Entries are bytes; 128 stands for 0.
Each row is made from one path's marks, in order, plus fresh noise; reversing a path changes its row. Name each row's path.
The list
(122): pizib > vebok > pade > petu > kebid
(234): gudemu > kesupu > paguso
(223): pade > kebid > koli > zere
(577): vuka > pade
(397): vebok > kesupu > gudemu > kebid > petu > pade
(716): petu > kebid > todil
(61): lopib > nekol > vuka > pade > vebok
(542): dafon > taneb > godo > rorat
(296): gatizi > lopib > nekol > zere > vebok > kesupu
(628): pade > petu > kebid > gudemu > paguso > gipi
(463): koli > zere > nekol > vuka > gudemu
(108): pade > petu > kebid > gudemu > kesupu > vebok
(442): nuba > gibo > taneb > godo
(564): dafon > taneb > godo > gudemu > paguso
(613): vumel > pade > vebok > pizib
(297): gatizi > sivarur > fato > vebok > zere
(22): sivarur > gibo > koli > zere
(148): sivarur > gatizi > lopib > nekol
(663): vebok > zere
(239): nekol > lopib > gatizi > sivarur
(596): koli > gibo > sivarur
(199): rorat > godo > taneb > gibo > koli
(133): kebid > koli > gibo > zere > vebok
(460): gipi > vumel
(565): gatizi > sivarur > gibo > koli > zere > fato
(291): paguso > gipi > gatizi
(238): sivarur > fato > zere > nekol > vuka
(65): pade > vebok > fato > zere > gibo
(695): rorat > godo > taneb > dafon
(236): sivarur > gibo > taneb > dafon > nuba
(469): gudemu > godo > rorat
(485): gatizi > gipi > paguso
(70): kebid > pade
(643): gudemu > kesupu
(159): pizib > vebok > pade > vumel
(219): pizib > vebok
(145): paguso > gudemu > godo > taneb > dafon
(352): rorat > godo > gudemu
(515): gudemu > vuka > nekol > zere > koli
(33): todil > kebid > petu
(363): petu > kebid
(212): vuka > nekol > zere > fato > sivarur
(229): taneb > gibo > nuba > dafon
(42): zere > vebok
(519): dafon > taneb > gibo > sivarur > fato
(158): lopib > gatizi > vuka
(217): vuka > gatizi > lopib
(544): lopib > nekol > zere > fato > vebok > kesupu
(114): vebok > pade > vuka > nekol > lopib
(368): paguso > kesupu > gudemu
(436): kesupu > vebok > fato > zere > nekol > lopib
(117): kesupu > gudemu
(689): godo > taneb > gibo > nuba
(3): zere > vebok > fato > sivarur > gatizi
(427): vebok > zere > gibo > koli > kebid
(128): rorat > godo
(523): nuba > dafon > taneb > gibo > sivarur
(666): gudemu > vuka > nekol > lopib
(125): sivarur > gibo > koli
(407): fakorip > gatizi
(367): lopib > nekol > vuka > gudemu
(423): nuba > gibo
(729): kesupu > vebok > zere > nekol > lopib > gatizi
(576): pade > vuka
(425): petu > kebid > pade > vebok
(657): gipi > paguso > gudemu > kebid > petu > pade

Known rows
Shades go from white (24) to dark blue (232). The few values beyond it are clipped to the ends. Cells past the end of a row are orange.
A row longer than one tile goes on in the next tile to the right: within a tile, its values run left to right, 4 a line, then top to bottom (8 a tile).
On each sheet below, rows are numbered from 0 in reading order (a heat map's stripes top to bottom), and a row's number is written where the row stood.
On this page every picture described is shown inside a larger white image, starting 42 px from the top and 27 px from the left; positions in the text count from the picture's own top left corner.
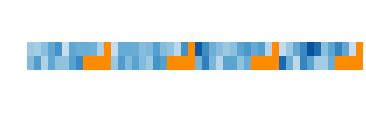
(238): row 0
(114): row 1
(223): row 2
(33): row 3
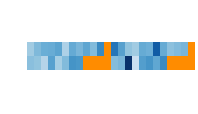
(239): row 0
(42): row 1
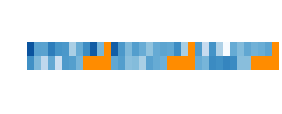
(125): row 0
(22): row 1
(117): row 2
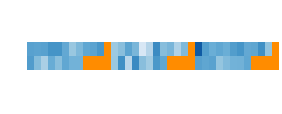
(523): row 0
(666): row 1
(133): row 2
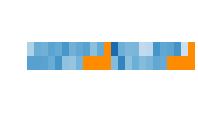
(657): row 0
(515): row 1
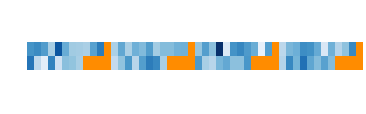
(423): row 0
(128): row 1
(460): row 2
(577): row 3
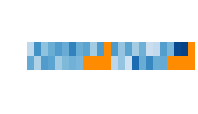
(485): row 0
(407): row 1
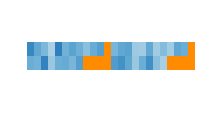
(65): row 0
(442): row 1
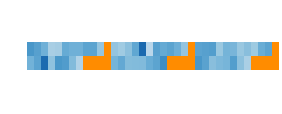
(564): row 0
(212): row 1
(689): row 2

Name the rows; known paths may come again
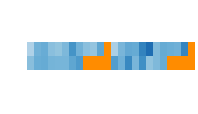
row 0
(296)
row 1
(425)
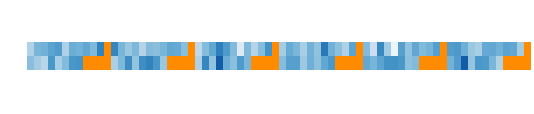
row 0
(239)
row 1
(469)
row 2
(576)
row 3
(436)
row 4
(643)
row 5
(564)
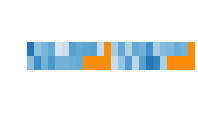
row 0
(463)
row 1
(128)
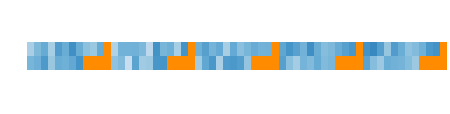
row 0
(544)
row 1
(148)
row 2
(542)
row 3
(236)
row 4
(229)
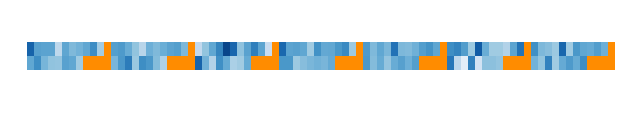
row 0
(199)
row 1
(145)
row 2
(33)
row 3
(427)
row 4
(519)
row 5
(423)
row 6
(297)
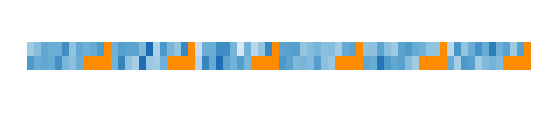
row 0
(397)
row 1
(70)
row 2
(577)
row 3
(689)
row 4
(368)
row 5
(485)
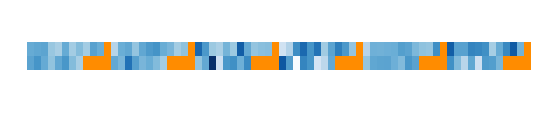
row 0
(442)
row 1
(234)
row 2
(663)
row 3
(363)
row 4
(61)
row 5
(125)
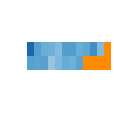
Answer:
(133)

